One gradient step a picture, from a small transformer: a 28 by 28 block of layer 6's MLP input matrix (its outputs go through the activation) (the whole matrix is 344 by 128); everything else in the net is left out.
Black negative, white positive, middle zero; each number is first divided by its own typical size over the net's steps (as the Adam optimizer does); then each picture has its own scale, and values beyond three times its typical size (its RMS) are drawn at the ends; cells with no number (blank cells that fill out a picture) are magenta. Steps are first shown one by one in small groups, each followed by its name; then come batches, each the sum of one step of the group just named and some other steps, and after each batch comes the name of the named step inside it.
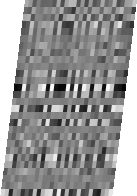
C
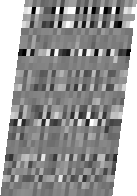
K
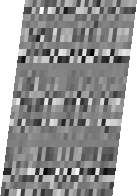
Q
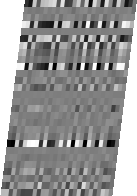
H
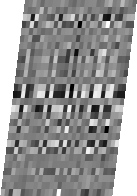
Q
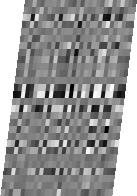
Q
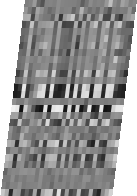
C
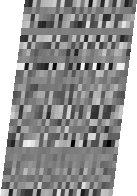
H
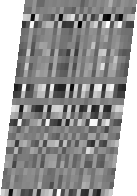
C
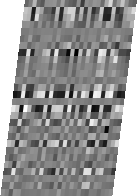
K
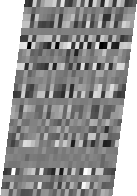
H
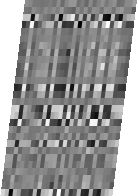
C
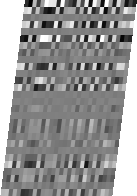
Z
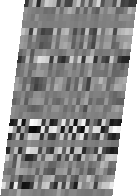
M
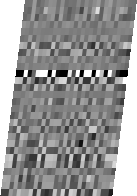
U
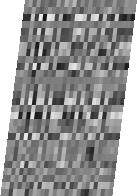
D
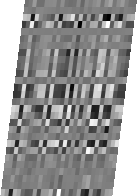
U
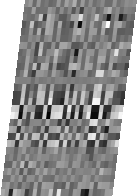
D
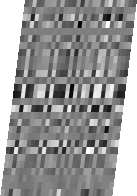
U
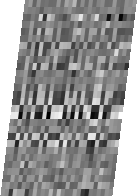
D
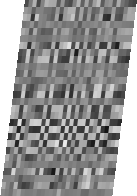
M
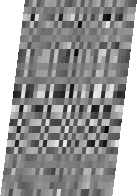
M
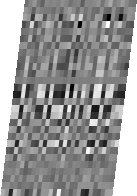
D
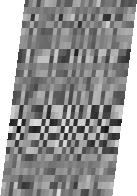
M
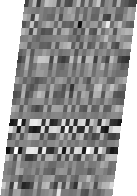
M
